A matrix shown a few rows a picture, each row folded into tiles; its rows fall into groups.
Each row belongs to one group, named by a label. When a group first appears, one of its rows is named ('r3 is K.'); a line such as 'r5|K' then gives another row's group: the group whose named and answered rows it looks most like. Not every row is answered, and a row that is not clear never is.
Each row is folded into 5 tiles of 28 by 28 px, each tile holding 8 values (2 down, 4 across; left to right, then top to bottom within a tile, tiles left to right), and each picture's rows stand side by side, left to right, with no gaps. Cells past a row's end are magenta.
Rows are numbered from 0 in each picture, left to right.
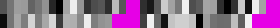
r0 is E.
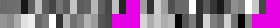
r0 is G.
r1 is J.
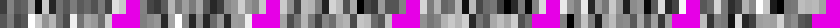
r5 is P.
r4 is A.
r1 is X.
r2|A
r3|A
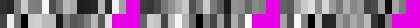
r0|E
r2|P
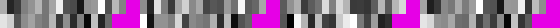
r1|P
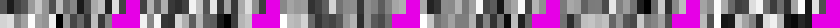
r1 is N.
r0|G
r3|G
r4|A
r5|P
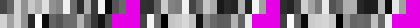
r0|P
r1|E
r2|E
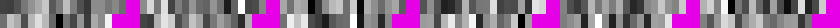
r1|A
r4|X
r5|A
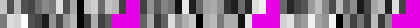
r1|E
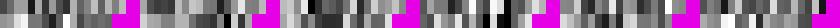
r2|J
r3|N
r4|J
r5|G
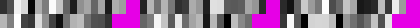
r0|P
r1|N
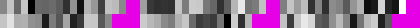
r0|J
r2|A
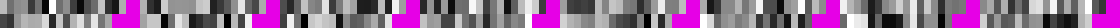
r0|A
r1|X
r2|E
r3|N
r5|G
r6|J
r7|N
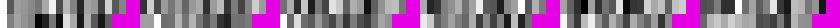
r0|J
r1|N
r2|N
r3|G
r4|G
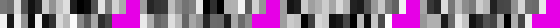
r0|P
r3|X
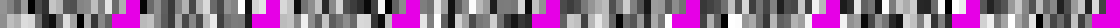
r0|J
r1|P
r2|A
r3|P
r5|E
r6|P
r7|G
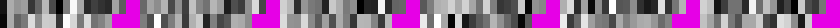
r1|N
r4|A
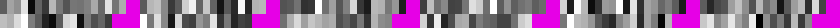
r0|J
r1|P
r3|N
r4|J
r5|G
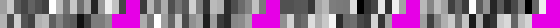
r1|N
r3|A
